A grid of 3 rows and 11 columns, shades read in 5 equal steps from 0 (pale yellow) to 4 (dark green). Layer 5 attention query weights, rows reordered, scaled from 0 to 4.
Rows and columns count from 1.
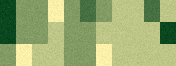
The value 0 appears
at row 1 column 4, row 3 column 2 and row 3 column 7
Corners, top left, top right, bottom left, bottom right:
4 1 2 1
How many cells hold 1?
14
